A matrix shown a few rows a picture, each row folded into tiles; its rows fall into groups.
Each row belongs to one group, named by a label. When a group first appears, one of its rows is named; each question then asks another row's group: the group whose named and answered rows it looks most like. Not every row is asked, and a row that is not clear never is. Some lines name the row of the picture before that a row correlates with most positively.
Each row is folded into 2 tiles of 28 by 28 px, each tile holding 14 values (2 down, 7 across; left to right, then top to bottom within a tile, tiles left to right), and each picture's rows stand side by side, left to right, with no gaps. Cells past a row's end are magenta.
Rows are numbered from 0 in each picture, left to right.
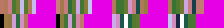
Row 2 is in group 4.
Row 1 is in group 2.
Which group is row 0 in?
2
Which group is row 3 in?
4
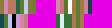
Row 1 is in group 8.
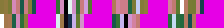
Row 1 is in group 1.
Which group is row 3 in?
8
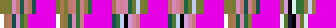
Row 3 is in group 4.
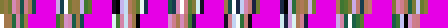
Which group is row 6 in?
4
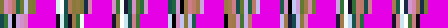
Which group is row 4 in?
2
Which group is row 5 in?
1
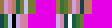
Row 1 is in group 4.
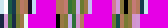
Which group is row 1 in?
2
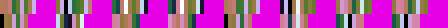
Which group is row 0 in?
2
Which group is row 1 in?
1
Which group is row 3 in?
8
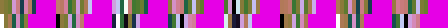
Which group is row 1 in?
2
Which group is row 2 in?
8
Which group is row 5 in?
2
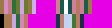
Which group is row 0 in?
2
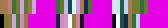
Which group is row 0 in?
2
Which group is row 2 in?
8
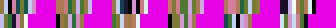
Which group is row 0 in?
1
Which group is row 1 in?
2
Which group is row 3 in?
2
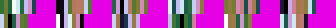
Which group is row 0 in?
1
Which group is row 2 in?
1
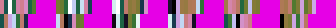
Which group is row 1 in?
1
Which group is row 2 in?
8
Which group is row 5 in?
2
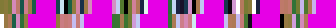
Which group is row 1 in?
1
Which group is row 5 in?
2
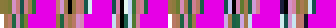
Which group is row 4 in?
1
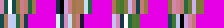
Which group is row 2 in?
4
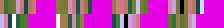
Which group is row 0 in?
4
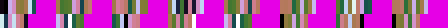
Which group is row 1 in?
4
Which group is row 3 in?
1
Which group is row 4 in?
4
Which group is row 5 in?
2
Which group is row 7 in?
2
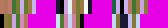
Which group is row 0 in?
2
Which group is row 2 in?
1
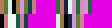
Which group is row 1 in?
1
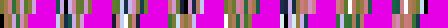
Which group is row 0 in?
2
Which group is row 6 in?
8
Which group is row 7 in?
8
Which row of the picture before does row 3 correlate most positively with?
0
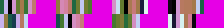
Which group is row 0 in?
1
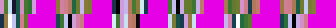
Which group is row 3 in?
1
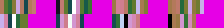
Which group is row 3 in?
2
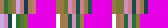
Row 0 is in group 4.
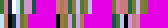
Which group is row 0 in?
1
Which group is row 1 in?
2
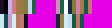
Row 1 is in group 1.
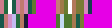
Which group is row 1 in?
8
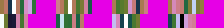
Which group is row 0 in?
1
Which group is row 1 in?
8
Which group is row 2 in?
4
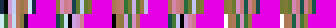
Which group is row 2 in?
2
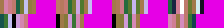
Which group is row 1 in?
2
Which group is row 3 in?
8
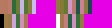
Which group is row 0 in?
2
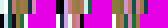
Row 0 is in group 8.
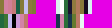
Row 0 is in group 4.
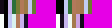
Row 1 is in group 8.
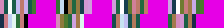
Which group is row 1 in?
1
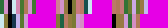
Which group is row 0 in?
1
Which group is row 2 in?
2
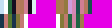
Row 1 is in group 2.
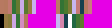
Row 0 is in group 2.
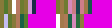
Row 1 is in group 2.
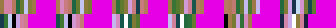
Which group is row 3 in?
4
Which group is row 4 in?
2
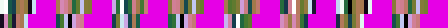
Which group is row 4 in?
4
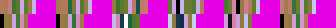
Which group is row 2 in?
4
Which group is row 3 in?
1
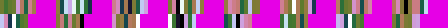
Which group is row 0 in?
4
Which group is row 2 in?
1
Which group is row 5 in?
8
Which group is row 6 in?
4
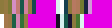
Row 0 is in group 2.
